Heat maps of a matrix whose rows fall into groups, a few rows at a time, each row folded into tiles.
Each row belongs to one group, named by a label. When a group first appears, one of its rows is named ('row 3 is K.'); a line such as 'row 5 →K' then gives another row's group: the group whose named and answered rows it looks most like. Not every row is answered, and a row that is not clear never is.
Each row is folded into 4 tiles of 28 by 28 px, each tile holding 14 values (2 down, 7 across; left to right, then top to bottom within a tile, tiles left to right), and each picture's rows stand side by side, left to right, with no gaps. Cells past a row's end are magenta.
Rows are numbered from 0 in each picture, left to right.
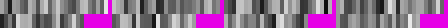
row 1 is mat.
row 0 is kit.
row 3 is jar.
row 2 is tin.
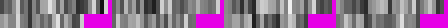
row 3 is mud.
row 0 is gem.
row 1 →kit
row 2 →mud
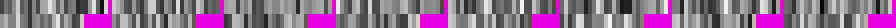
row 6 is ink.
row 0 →gem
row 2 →mat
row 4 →mud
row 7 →kit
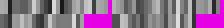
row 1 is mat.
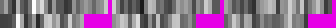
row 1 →mud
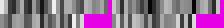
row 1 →ink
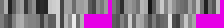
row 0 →jar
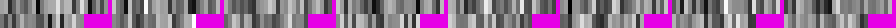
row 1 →gem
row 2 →mud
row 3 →ink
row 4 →mud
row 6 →tin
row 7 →tin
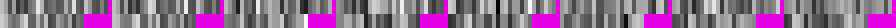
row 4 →jar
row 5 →jar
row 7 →mat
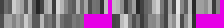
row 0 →kit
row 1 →mat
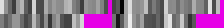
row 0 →jar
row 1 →tin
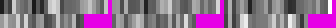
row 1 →kit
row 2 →gem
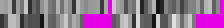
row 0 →mat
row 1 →mat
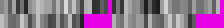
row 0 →mud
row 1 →tin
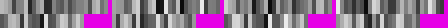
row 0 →mat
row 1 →mat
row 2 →mat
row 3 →mud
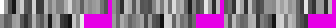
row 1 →tin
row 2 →tin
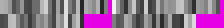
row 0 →mat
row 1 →jar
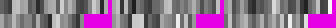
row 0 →tin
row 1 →ink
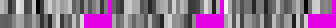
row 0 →jar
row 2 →ink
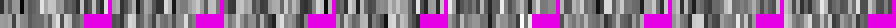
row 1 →jar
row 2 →tin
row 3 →tin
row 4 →ink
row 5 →kit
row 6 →ink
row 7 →mud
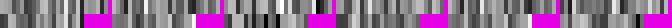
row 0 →mat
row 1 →gem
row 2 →mat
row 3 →jar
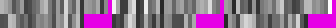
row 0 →mat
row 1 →jar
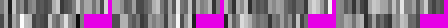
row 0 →ink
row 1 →mat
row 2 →kit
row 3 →mud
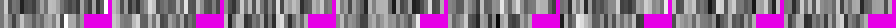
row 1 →mud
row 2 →tin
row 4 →jar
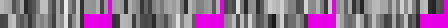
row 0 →mat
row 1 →mat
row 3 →mud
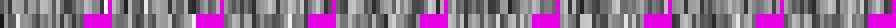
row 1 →gem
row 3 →tin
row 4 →ink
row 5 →ink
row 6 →mat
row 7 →mud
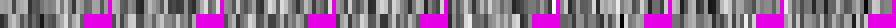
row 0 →mat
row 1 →gem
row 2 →kit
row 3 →kit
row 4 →gem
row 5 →jar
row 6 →jar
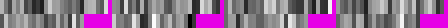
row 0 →kit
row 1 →mud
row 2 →gem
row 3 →mud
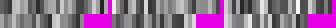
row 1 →jar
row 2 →mud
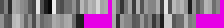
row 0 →tin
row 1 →tin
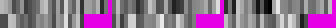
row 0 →mat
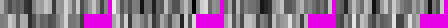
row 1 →ink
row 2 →ink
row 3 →kit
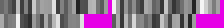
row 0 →gem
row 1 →ink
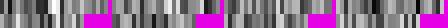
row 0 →jar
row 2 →tin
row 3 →ink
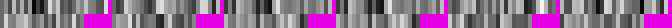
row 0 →kit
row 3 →tin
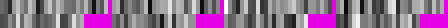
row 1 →jar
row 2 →jar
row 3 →jar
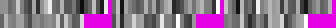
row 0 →gem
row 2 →gem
